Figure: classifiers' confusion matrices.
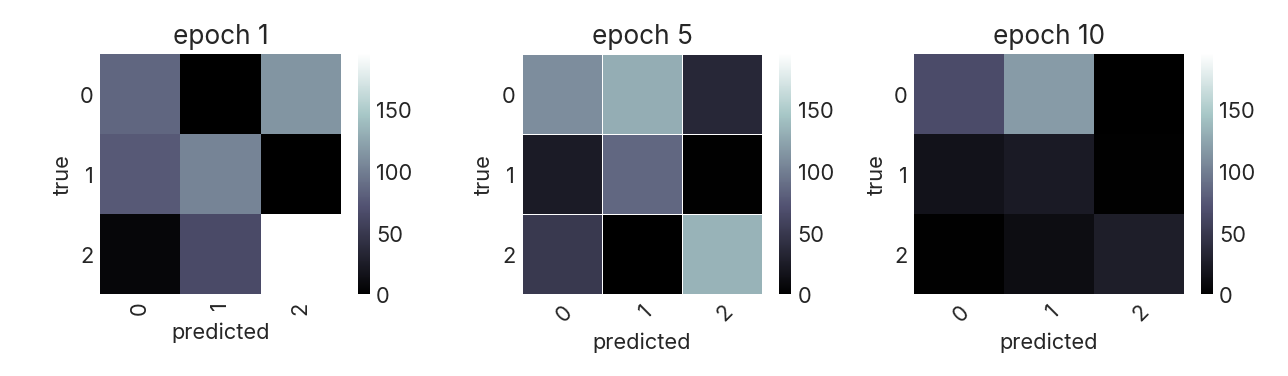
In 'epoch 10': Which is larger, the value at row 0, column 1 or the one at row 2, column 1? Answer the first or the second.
the first
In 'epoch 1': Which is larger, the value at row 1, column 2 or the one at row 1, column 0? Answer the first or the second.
the second
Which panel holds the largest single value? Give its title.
epoch 1
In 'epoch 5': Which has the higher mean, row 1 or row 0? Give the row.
0
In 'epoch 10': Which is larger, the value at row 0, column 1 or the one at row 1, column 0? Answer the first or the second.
the first
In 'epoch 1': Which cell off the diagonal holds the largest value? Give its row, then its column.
0, 2
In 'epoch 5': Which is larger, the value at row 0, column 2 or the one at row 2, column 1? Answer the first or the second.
the first
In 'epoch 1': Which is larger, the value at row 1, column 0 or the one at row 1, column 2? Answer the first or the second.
the first
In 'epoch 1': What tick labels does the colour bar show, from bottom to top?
0, 50, 100, 150
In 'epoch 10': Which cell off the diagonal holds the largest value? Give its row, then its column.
0, 1
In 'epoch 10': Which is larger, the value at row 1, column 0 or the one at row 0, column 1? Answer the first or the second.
the second
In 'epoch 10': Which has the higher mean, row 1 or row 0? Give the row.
0
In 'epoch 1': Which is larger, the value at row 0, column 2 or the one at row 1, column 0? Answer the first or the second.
the first
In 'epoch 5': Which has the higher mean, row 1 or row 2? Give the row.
2
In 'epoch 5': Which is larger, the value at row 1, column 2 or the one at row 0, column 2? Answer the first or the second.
the second
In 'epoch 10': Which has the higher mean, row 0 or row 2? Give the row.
0
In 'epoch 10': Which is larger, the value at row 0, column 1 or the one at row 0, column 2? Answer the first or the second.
the first
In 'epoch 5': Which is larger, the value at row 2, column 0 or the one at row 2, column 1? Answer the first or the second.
the first
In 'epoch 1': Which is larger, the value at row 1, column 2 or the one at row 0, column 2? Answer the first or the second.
the second
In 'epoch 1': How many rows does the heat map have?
3
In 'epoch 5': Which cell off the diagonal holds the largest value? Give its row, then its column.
0, 1
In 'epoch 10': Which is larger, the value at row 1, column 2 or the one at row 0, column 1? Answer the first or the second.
the second
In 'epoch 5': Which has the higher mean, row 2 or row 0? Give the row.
0
